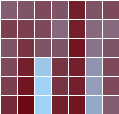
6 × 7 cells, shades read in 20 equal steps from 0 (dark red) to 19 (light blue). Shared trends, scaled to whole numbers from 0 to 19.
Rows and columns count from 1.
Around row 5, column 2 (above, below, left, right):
2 0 5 19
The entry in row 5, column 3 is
19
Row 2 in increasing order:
2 5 5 6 9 9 9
